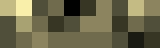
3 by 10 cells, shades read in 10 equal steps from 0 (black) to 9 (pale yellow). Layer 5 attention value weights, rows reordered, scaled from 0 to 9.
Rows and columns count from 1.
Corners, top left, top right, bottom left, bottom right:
7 5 3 2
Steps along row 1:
up down up down up up down up down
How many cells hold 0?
1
